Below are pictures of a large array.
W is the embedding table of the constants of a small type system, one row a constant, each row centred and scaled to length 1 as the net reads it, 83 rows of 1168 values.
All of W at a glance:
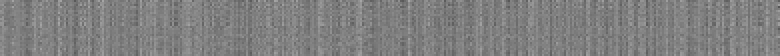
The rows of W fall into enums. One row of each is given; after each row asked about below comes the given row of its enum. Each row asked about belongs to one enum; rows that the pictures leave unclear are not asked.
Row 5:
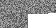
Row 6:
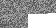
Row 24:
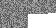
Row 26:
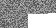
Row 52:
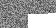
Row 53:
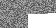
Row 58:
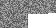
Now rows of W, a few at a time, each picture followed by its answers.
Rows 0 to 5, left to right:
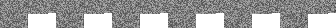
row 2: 58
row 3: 26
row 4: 53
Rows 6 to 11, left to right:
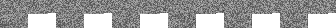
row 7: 26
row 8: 53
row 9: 5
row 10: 58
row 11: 58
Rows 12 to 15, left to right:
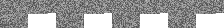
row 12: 6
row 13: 58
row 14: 24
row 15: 53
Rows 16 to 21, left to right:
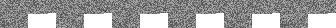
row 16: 26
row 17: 52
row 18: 53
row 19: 26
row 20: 58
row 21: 6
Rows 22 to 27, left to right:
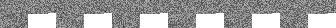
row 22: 5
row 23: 52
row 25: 6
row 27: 53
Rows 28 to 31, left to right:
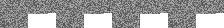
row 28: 26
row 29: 53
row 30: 58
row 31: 26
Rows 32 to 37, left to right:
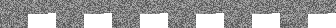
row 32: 24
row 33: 53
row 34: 26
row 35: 53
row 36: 53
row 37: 6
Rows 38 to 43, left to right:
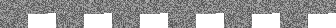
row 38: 53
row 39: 24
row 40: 24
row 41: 26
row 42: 24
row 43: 58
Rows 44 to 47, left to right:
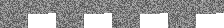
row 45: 58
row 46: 26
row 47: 24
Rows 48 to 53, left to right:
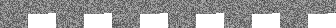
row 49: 24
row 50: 6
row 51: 24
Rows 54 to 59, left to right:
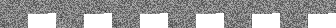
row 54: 26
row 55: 52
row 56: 26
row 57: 26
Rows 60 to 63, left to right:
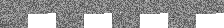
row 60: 6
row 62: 24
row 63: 52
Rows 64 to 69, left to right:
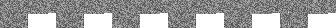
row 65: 58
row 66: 52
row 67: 58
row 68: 53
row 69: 24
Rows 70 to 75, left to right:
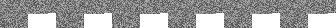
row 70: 26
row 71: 58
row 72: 24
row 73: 53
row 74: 53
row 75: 53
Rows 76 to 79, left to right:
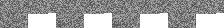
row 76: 58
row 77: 26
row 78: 6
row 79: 58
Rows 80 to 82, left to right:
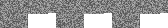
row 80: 58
